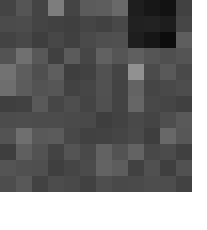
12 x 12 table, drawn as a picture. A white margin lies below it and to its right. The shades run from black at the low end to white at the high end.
Neither half mirrors the other. Values change most from cell to cell in the top right. The centre is the calmest part. The ninth with the lowest average is the top right. On average the colour sits 30% of the way up the scale. An odd patch, lower than its surroundings, sits in the top right.
